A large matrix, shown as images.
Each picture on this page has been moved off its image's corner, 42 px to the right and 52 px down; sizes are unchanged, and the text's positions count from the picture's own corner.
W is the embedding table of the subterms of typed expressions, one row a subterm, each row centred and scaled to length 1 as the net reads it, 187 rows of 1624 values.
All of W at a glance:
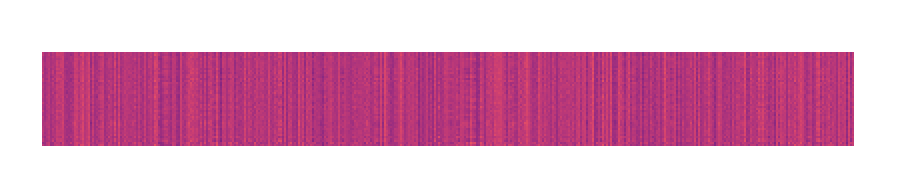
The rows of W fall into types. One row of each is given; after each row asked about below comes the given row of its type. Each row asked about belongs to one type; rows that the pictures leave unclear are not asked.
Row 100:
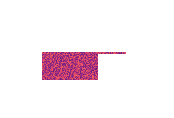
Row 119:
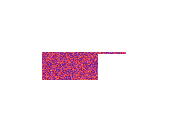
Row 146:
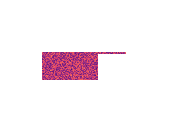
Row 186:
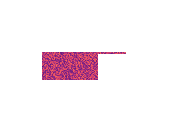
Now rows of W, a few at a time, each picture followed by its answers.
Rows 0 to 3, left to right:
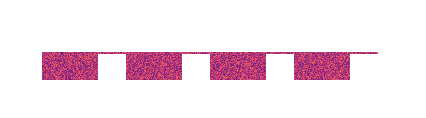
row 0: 186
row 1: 100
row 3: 119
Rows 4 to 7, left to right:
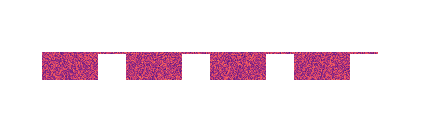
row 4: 186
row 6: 100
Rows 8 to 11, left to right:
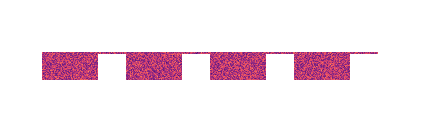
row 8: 119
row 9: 186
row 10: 146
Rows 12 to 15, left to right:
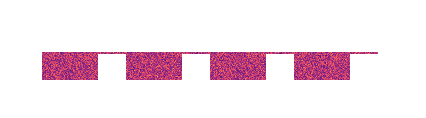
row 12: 186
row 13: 119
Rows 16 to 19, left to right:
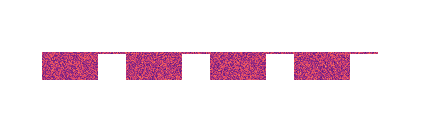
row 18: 146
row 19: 186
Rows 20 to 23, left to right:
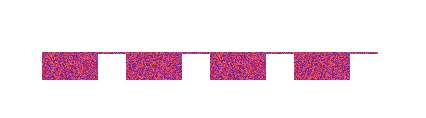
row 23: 100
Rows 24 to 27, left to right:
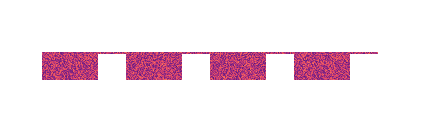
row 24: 186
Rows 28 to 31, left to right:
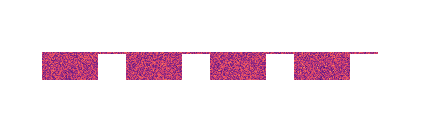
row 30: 146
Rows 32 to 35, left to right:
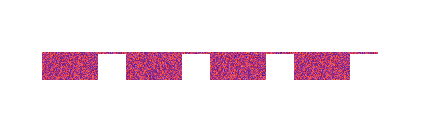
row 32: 100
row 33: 186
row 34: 100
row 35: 100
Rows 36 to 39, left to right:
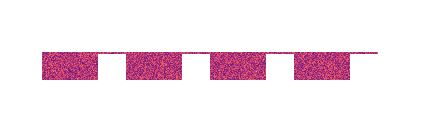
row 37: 100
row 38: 119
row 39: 146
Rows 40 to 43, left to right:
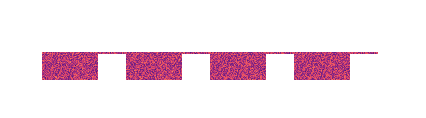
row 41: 119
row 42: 100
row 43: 100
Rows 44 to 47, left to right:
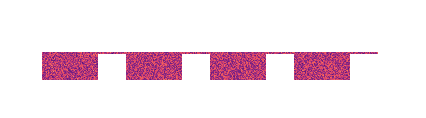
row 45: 100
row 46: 186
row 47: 146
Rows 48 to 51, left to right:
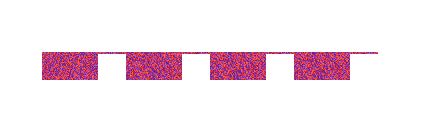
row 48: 100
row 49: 186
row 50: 186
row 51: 186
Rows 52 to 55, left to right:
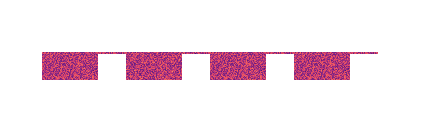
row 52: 100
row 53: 119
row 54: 100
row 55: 100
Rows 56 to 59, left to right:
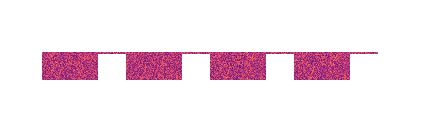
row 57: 100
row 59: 100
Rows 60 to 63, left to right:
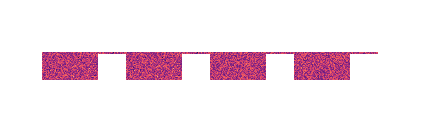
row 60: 119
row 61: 119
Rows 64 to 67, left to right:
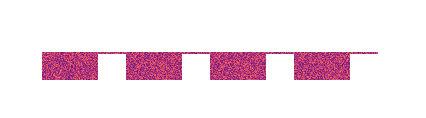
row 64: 186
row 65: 146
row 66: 146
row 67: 119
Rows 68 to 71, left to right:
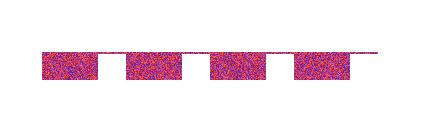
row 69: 119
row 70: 186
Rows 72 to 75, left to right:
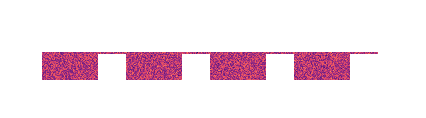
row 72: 186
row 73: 100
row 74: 146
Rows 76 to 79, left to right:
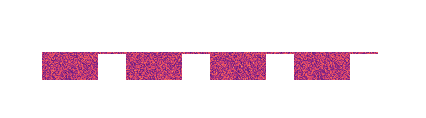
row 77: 119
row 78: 186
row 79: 186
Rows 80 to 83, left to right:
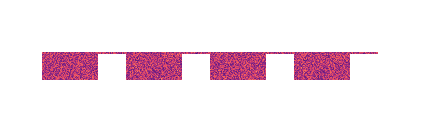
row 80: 100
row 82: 119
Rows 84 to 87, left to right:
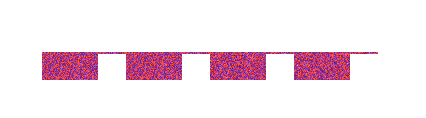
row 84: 100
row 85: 100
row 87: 186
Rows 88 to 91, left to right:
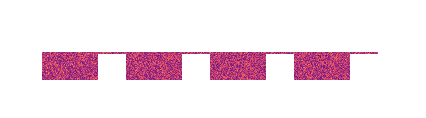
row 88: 100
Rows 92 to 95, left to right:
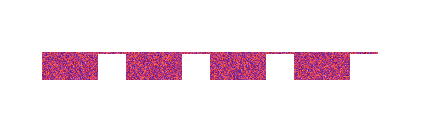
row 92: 186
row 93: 100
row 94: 186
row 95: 119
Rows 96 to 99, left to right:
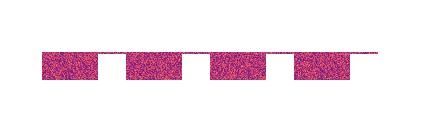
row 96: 186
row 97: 119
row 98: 100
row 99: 186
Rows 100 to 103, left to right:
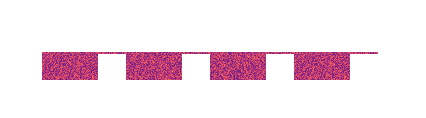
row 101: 119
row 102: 186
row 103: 100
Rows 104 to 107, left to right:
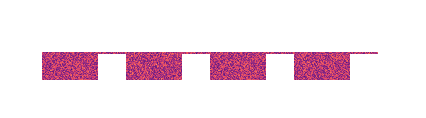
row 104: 146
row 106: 146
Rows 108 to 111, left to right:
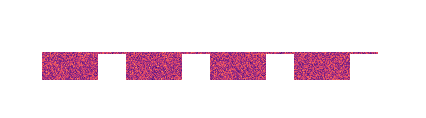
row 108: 100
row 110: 186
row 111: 119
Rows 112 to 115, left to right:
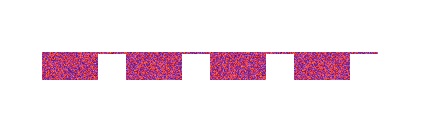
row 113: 146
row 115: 146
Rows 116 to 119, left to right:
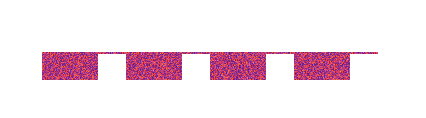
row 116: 100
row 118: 186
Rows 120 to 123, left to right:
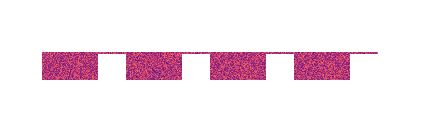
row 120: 100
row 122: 146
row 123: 146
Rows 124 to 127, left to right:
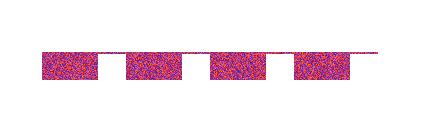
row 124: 146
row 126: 186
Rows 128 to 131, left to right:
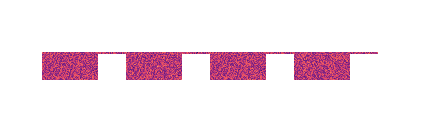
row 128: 100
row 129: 100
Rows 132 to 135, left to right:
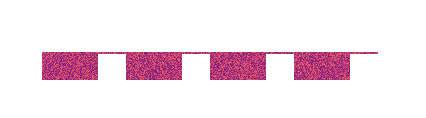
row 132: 100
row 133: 186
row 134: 146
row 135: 100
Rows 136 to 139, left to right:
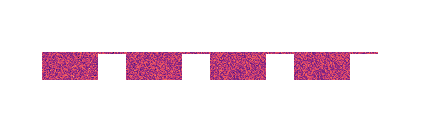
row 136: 119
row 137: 146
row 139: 186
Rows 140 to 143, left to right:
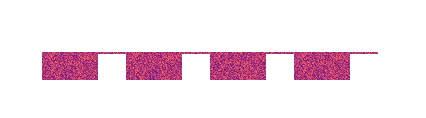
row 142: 146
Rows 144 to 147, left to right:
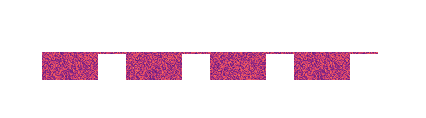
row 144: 186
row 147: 186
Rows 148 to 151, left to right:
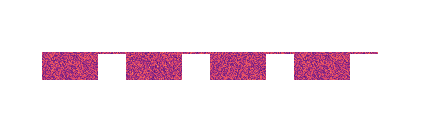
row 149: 186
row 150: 100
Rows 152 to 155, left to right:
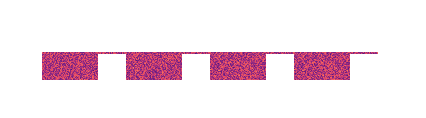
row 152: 100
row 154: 146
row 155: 146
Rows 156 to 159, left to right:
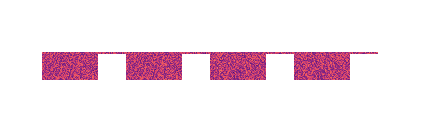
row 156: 100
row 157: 100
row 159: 186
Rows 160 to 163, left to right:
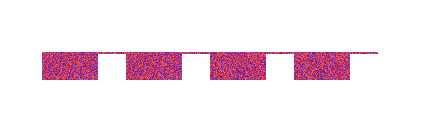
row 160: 100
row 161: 100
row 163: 186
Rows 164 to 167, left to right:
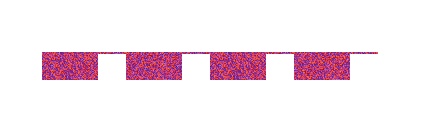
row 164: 186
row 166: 186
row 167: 119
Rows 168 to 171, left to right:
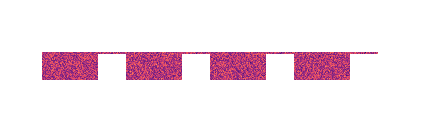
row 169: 100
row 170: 186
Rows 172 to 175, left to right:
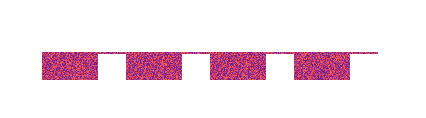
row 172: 146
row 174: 100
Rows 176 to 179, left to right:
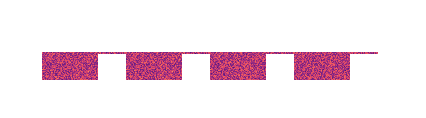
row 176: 119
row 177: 119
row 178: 146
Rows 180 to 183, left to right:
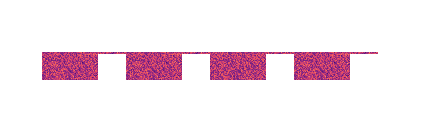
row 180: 186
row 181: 186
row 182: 186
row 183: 186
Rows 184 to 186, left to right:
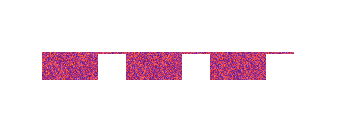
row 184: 100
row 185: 100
